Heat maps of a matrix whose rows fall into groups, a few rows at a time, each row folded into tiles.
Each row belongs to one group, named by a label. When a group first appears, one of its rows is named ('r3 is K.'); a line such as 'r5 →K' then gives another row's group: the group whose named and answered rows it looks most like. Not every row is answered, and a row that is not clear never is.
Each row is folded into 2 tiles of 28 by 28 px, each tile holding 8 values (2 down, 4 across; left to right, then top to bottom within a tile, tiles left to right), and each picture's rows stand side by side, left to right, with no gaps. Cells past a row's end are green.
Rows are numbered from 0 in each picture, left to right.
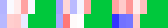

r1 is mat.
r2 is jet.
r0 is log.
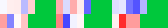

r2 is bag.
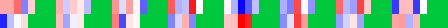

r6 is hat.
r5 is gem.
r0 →jet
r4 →bag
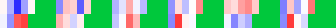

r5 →mat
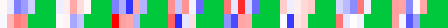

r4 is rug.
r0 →bag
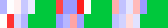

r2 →hat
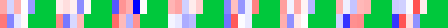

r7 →log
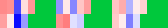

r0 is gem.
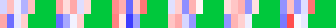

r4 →jet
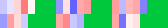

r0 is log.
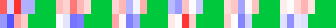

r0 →rug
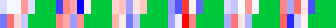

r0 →log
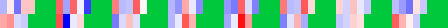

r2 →hat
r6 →rug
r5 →hat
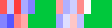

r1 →hat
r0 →rug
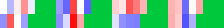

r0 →log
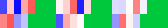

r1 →jet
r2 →log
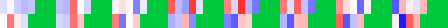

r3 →hat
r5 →rug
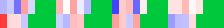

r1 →rug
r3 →jet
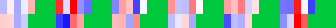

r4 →jet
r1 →rug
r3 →hat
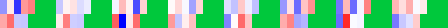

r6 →mat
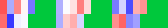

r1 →log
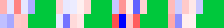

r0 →rug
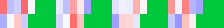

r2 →log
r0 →hat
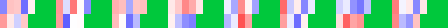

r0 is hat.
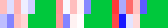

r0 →rug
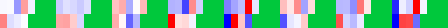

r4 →log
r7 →log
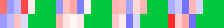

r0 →hat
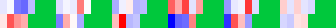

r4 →log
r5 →rug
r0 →bag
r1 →log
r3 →jet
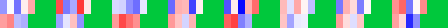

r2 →bag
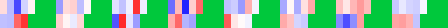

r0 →bag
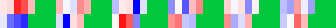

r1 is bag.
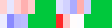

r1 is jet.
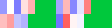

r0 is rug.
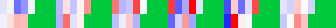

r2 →hat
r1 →mat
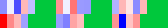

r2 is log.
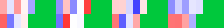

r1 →mat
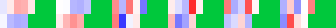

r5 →mat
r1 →bag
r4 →hat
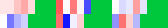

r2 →log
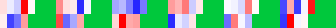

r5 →mat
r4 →log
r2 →bag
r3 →jet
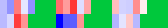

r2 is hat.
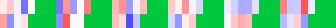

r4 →bag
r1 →mat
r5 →hat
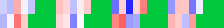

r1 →gem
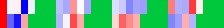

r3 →hat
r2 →bag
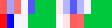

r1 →bag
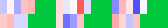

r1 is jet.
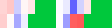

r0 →gem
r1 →bag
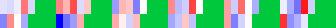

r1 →jet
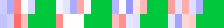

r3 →rug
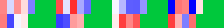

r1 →rug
